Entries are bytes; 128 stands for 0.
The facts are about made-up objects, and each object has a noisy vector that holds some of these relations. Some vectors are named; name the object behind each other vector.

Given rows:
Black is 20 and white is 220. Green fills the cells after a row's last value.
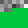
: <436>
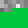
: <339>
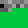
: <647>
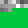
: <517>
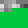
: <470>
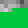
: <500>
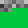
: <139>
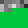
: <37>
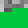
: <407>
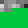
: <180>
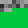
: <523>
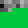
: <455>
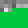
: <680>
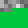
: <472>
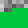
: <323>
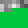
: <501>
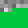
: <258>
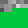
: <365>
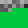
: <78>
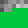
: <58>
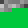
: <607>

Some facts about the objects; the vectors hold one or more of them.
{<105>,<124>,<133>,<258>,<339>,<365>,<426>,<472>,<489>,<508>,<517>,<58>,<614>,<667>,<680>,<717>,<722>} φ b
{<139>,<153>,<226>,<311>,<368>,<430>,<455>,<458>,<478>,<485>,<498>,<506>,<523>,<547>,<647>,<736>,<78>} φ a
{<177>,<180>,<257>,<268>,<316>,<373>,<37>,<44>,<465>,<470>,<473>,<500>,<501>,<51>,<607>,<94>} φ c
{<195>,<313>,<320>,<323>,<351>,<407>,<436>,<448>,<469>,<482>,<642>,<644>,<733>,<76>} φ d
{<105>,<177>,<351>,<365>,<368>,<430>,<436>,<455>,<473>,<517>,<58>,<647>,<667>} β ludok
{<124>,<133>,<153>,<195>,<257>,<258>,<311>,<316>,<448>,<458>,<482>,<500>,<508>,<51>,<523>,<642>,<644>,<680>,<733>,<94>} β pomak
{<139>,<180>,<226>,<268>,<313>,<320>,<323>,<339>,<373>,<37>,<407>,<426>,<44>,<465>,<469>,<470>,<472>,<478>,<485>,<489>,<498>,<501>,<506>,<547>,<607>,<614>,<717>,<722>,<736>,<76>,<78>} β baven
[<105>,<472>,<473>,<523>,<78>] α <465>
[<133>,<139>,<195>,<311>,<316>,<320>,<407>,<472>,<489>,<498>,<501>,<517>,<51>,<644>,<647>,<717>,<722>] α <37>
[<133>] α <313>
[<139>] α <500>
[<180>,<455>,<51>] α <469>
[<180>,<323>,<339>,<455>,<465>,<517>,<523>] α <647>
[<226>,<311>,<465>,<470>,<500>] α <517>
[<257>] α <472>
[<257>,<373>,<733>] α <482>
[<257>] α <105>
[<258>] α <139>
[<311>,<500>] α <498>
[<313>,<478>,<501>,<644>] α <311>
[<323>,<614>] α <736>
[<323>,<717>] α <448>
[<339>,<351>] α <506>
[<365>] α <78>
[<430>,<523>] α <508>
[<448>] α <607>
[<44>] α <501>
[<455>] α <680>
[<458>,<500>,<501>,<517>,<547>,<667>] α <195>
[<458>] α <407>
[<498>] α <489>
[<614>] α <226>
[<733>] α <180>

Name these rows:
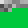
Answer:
<226>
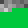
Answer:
<257>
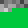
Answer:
<51>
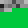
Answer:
<458>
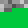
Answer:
<469>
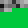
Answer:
<153>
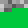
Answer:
<76>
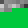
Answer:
<373>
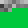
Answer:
<547>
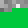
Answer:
<614>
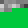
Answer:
<44>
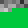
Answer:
<316>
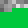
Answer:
<667>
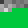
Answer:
<94>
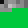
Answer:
<177>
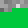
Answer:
<426>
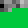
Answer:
<368>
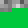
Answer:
<489>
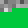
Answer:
<133>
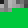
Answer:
<473>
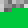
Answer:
<313>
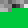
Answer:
<482>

